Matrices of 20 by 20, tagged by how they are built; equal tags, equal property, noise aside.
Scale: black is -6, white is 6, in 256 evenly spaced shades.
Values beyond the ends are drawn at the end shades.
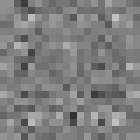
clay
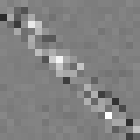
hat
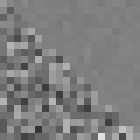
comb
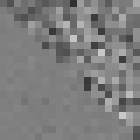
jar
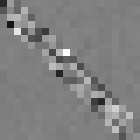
hat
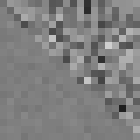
jar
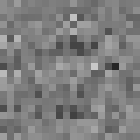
clay
